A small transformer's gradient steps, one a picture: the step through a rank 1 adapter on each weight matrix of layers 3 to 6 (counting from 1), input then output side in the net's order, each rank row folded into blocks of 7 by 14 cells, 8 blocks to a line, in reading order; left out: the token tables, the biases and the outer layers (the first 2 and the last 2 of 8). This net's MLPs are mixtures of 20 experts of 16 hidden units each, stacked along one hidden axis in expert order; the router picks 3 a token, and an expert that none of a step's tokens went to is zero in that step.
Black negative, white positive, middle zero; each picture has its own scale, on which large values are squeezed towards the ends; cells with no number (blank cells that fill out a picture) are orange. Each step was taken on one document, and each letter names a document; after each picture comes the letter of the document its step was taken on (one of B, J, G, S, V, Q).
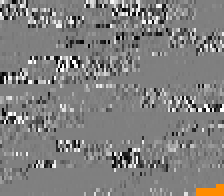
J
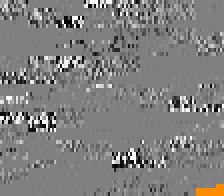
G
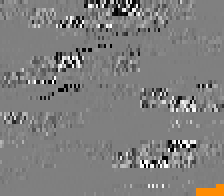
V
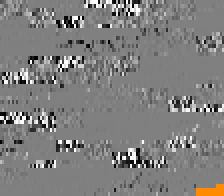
G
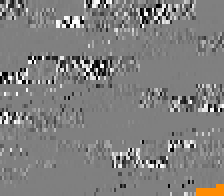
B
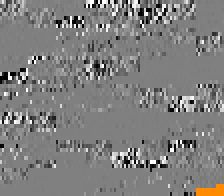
B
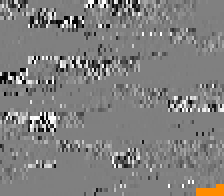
B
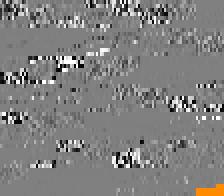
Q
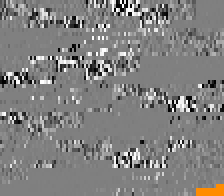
Q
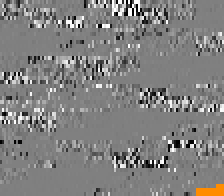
J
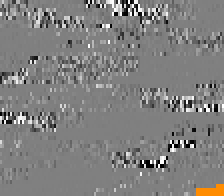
J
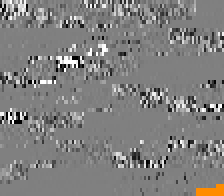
Q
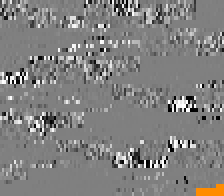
Q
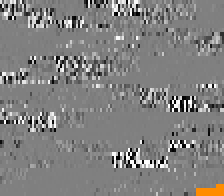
J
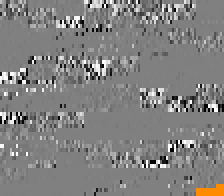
B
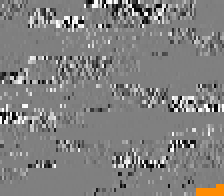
B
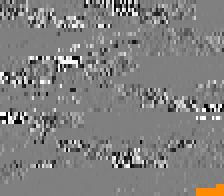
Q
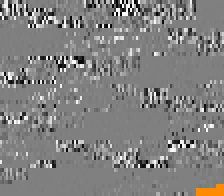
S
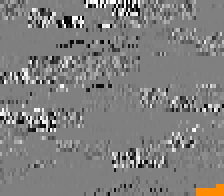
G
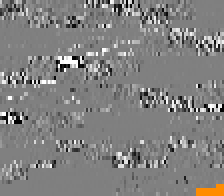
Q
